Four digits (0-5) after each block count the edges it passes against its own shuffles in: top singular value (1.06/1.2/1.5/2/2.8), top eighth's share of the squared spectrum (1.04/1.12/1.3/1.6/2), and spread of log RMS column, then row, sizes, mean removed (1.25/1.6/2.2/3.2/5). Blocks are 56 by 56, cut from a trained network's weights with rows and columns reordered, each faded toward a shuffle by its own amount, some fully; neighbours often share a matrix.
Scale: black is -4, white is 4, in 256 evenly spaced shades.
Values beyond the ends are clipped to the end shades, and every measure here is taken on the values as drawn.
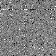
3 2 1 1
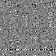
3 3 1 1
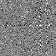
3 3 2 1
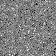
0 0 0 0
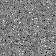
0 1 0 0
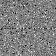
1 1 0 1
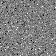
0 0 0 0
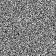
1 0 0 0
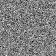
0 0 0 0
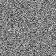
3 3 0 1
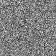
1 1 0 0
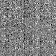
2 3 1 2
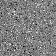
0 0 0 0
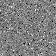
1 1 0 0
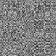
4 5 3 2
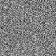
3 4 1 1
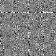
3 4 2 1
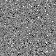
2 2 1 0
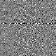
3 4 3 1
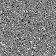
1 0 0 0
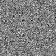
2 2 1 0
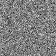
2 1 0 0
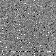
2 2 1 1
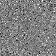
2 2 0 1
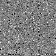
2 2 1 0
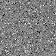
1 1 0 0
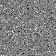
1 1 0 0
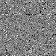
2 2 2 1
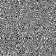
2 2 1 0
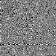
3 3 2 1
